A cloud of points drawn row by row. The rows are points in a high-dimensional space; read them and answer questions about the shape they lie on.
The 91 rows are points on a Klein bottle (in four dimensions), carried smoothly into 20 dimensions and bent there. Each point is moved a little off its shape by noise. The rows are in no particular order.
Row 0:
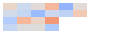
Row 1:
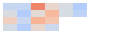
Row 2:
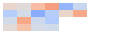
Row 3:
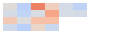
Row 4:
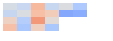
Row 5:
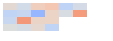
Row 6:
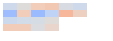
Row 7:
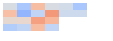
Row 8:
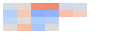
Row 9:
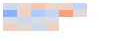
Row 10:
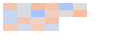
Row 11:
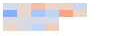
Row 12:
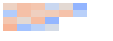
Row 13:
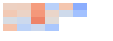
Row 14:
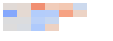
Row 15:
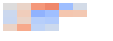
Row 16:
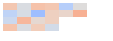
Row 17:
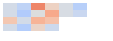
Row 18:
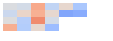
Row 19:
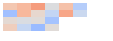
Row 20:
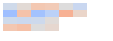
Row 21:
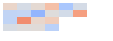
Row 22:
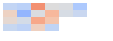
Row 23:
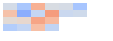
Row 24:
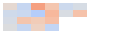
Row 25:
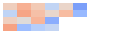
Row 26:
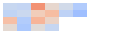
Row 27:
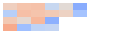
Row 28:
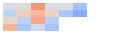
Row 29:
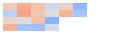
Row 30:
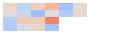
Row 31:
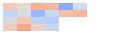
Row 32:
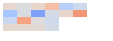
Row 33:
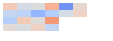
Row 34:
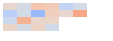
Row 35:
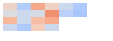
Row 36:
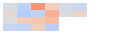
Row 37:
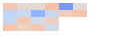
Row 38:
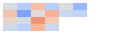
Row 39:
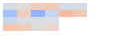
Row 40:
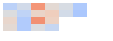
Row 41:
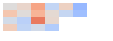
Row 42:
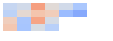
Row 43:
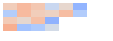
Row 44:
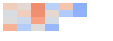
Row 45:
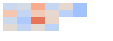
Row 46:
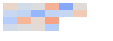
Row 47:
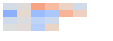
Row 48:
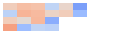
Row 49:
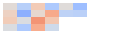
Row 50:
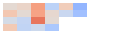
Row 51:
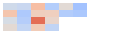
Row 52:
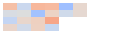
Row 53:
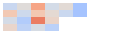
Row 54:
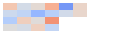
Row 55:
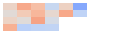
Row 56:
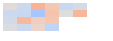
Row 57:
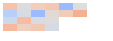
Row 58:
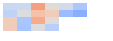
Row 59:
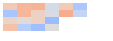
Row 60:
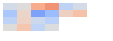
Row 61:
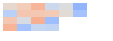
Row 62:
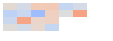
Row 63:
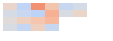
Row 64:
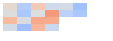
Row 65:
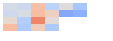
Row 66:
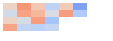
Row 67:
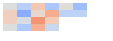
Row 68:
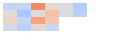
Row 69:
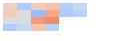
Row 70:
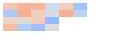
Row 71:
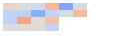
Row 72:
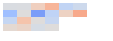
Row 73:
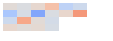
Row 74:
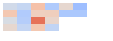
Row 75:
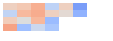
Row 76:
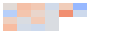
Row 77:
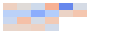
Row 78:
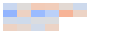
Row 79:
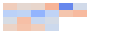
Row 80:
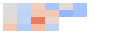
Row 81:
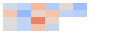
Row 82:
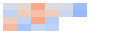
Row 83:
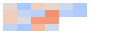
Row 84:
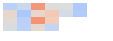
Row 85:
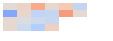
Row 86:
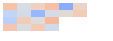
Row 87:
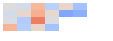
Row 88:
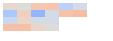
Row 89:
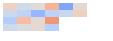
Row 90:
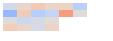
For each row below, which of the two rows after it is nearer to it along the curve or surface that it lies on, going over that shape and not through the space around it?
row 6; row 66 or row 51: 66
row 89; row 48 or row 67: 67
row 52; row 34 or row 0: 34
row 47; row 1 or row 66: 66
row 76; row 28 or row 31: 28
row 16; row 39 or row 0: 39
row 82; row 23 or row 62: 23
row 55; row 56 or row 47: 47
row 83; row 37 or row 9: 37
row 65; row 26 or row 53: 26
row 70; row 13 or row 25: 25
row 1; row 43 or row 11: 43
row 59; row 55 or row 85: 85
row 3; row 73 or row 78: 73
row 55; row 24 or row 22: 22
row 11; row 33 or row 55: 55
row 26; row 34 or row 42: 42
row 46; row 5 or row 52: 5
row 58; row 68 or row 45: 68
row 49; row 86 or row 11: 86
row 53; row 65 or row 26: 26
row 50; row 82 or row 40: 40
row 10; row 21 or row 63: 63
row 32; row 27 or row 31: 31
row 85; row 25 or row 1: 25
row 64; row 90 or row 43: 43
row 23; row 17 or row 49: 49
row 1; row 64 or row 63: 63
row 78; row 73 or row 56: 73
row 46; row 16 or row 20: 16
